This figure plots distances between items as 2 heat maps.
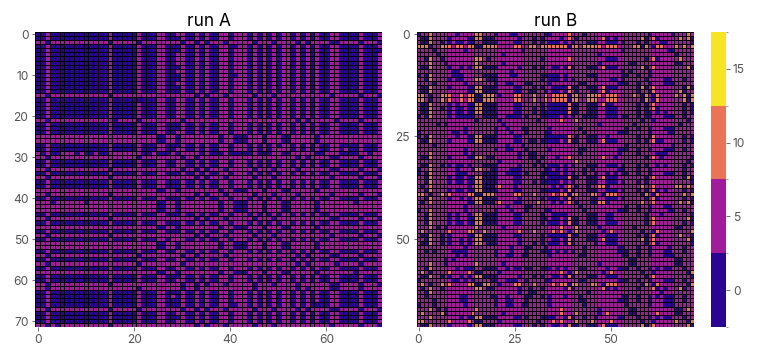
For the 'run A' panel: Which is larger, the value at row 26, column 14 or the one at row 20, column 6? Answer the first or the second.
the first
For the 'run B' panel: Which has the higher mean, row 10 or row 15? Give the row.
15
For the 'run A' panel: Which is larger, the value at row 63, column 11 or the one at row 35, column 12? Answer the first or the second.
the second
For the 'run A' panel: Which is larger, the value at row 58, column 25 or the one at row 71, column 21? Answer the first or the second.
the second
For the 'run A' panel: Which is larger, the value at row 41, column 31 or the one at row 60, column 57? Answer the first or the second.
the first
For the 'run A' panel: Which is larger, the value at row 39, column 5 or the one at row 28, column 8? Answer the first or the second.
the first
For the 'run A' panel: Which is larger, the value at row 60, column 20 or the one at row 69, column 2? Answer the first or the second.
the second
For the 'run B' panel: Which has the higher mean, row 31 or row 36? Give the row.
31
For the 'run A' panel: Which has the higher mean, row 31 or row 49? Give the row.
49
